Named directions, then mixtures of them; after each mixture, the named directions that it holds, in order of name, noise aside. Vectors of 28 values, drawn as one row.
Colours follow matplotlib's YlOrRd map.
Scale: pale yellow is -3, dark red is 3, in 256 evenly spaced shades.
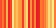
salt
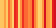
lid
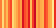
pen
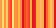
lid, pen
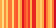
lid, pen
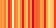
lid, salt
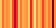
lid, pen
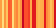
lid, pen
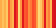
lid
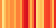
pen, salt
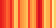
lid, salt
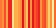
pen, salt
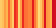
lid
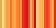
pen, salt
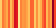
lid, pen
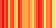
lid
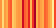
pen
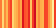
pen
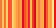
pen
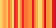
lid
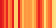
lid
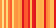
lid, pen
